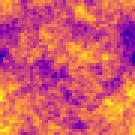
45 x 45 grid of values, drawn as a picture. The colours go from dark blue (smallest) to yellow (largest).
Grain: blotchy. Histogram: bell-shaped. Ninth with the highest average: bottom right.
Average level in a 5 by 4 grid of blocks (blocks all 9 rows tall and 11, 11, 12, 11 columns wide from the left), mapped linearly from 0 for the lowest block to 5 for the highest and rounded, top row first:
2 2 3 3 / 1 3 3 0 / 1 1 3 2 / 4 2 2 4 / 5 3 2 5
